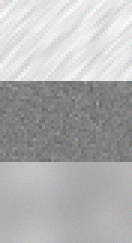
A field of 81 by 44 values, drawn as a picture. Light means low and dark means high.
It is made of 3 by 1 panels. Panel 1,1: very low, slanting up to the right, faint in contrast. Panel 2,1: middling, fine-grained, faint in contrast. Panel 3,1: low, smooth, faint in contrast.
